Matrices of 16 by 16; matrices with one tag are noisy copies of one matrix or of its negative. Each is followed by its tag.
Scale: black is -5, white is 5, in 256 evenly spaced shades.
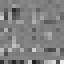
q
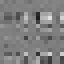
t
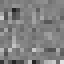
q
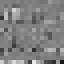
q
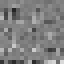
q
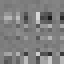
t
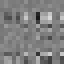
t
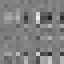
t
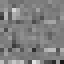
q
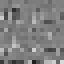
q
